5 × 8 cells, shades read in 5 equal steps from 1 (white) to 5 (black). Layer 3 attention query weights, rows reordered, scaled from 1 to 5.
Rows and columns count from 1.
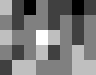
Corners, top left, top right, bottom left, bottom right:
2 4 4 2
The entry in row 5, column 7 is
2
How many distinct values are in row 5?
3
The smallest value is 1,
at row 3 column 4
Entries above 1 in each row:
8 8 7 8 8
